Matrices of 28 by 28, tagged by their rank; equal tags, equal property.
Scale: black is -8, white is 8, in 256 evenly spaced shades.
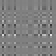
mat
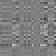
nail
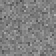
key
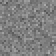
key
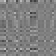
nail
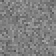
key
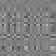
nail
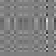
mat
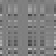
mat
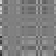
mat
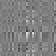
nail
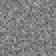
key
